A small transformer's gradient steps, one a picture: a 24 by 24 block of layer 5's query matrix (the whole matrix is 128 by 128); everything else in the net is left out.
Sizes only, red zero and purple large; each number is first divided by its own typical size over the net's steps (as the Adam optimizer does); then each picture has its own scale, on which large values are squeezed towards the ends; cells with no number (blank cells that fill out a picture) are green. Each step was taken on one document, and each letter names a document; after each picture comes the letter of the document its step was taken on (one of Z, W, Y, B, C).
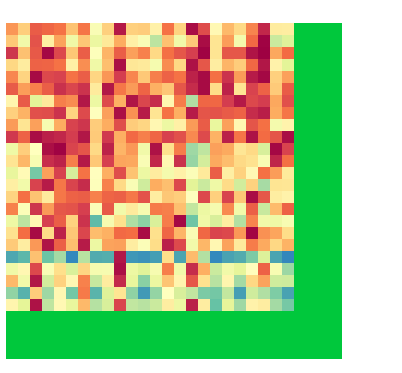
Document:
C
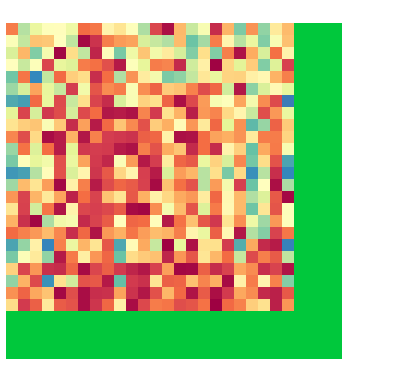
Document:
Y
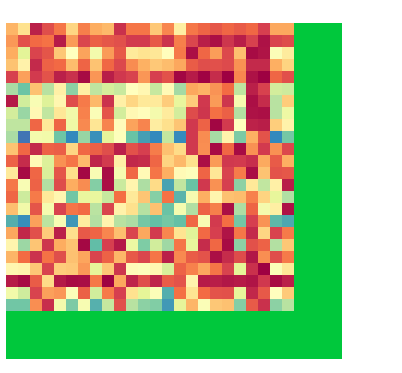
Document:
C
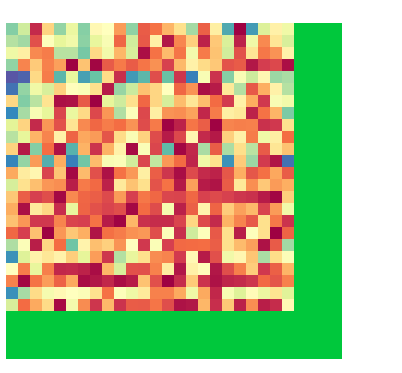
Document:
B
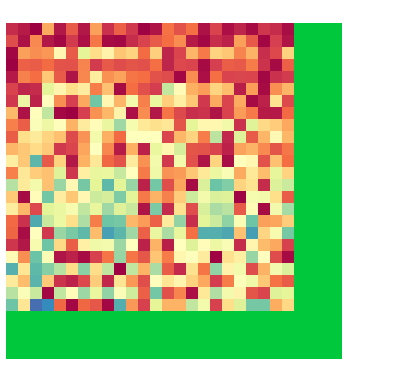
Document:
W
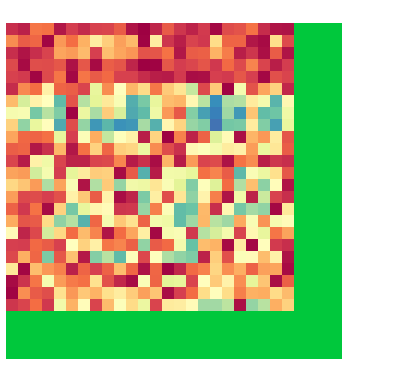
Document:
W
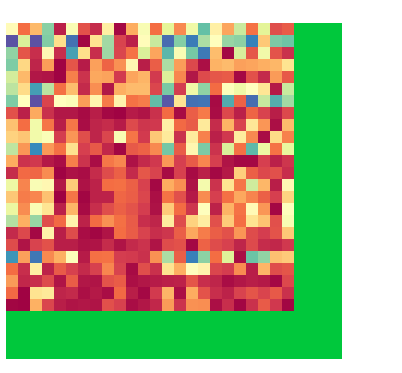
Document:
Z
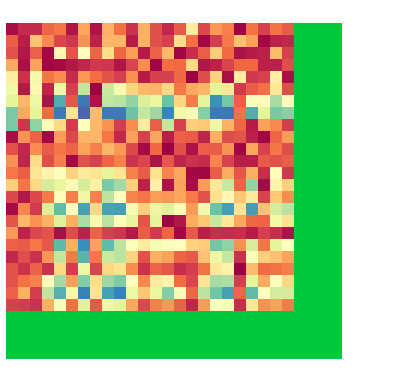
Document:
W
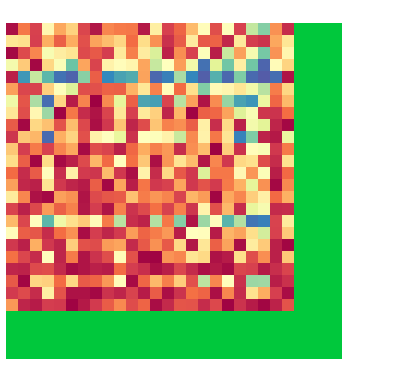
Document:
Y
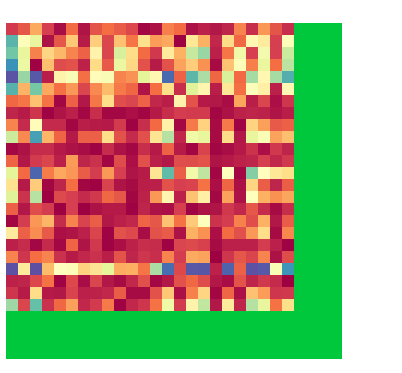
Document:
Z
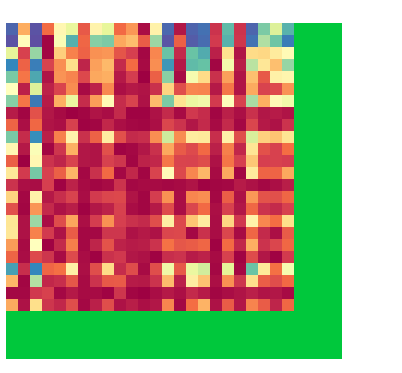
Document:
Z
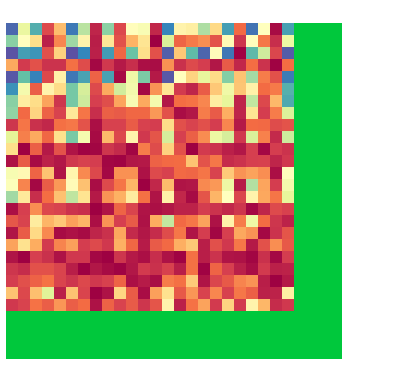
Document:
B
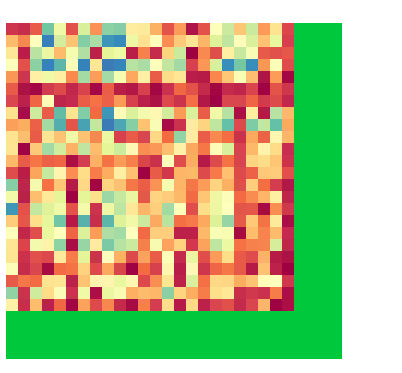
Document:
W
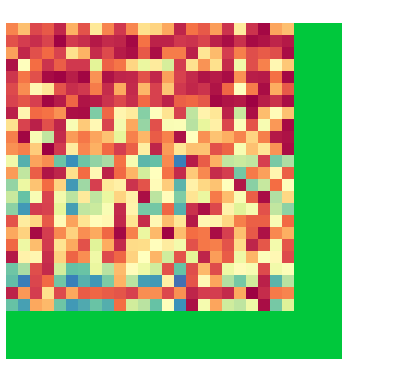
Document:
C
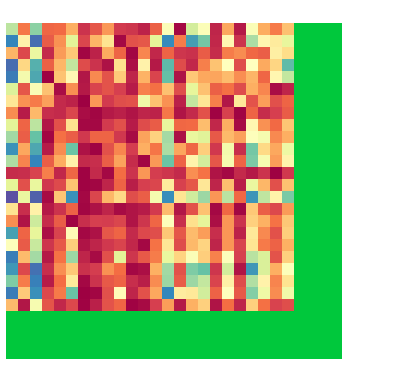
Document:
Z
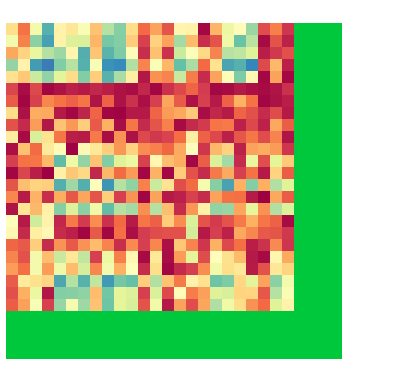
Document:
W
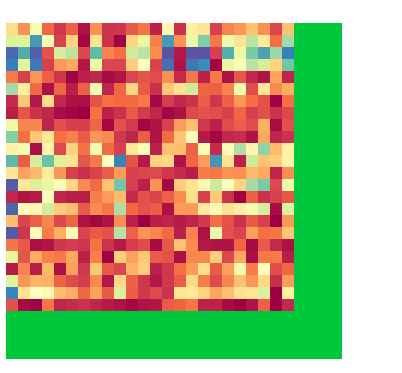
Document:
Z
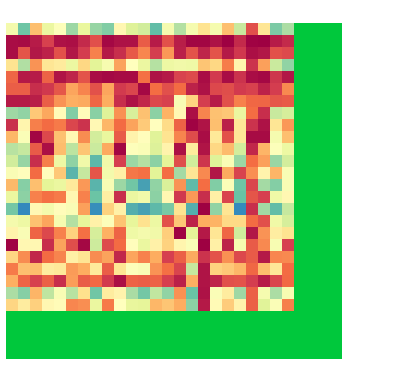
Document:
C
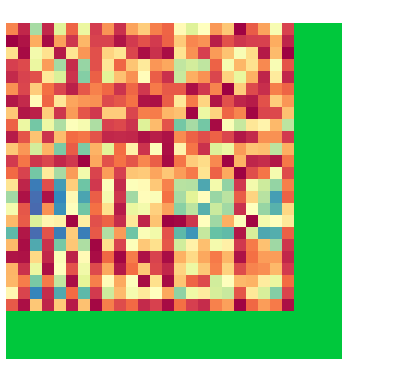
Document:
W
